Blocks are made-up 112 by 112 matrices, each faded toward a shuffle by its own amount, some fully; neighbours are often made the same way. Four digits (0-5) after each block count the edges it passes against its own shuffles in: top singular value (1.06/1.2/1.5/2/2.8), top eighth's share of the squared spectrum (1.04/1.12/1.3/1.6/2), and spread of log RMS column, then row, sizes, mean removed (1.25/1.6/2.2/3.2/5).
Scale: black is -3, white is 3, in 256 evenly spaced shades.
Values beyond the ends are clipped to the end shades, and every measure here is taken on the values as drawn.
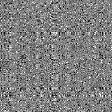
5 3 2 3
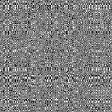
5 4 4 3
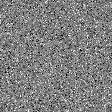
0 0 0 0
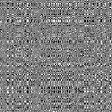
5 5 4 4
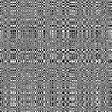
5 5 4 4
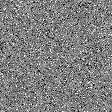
0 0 0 0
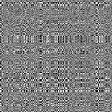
5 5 4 4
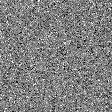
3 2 0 0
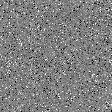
3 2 1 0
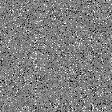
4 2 1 1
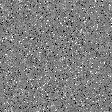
2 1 0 0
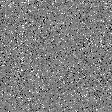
2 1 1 0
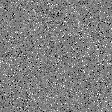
2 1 0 0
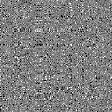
4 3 2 2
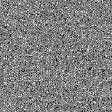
4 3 1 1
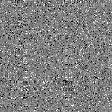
4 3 2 2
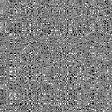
5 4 3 3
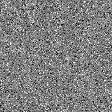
3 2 1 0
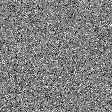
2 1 0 0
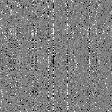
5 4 3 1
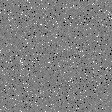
0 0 0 0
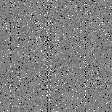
4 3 2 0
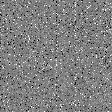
3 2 1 0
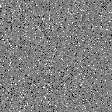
3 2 1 0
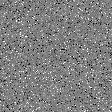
0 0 0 0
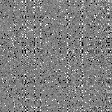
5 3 3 2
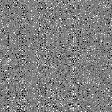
4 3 3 2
